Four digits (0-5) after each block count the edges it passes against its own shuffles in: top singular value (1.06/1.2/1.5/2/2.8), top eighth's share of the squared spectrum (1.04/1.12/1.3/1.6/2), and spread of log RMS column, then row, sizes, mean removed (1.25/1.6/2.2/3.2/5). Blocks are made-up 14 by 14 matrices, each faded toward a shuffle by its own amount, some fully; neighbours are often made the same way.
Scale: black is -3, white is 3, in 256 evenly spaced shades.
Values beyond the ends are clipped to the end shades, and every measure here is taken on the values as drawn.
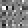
3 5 2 2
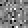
2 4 1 0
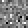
1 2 0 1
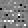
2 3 0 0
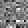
3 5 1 2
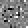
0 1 0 1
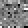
2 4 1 1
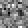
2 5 1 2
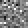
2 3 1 0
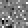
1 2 0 0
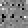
2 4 0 1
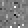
1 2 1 0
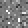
0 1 0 0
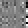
3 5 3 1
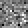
0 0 0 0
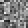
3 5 1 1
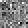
1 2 0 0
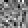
2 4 1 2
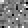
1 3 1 0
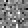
0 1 0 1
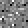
0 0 0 0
